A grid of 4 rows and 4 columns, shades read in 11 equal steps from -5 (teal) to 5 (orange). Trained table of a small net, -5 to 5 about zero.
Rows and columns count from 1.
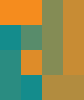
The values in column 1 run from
-5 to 5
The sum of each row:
13 -4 3 -5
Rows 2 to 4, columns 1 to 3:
-5 -2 0 / -4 4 0 / -4 -5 2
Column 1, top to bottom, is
5 -5 -4 -4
